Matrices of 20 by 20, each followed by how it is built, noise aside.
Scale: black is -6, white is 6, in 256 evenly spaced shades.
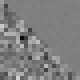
lower triangular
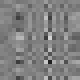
low rank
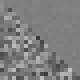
lower triangular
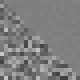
lower triangular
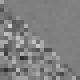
lower triangular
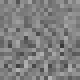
low rank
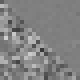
lower triangular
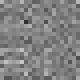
low rank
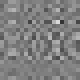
low rank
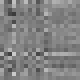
low rank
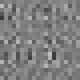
low rank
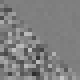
lower triangular
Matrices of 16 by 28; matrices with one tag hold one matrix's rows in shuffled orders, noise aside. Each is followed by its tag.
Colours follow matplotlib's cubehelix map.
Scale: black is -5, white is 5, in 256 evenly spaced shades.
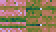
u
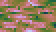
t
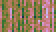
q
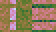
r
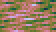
t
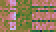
r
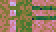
r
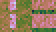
r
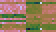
u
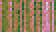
q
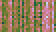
q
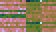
u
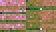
u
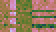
r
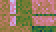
r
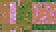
r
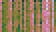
q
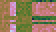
r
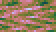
t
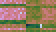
u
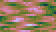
t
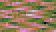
t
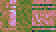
r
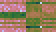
u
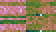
u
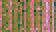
q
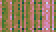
q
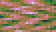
t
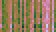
q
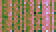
q
